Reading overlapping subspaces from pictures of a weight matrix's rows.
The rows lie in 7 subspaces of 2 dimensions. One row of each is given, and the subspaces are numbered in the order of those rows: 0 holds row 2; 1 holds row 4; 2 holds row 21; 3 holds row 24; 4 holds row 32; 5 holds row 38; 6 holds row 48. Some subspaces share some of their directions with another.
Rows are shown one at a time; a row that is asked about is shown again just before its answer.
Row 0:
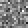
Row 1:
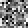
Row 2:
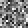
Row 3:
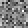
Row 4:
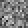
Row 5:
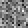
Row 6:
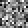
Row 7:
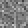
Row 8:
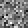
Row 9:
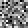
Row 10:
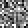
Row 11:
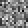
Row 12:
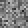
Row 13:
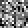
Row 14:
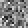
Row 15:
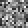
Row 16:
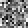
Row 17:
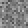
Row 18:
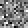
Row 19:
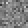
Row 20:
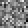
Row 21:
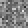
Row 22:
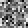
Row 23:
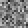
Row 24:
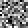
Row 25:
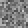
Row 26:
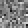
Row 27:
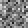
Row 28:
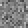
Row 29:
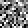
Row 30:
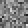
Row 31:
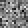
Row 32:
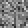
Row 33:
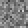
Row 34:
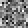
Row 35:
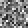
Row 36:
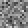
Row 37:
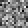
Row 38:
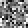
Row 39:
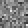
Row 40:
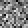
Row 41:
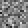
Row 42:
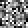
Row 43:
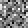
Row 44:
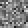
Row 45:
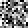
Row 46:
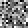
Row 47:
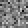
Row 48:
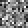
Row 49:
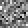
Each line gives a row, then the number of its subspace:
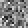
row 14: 1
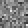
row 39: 5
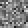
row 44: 1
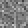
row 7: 4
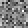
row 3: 3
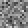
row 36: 3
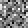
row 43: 6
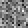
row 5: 4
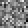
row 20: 2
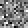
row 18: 1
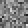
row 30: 5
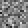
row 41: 3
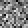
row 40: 0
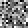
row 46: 3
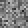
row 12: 2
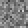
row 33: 2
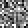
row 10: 4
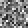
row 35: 0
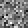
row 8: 1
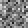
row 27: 6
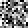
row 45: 3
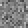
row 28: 2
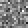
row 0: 5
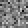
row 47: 5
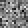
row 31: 2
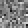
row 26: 5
